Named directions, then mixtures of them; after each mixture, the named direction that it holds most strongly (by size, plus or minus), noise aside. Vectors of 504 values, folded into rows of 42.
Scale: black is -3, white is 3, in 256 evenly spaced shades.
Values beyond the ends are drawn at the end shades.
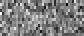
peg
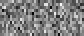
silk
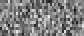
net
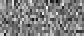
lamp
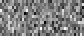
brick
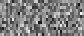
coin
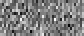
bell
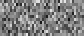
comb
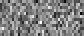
coin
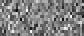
bell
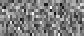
silk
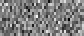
comb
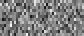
comb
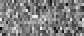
peg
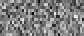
silk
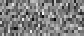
peg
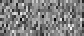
bell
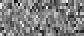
peg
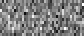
brick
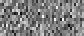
bell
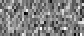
brick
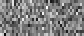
lamp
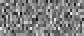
bell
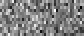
peg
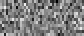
lamp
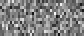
silk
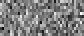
coin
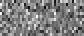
peg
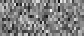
comb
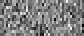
bell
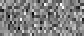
silk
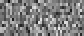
coin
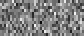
silk
